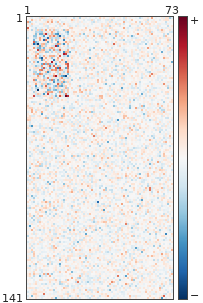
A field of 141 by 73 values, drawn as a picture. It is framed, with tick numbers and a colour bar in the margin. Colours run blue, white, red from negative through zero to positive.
Odd rows or columns: none. Average level on the scale: 50%. Slope: none. Odd patch: rougher, in the top left. Grain: fine. Stripes: none. Roughest part: top left.
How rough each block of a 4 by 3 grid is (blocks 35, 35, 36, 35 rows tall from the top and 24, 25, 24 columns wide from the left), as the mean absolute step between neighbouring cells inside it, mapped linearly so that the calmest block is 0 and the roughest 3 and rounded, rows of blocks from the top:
3 0 0 | 1 0 0 | 0 0 0 | 0 0 0
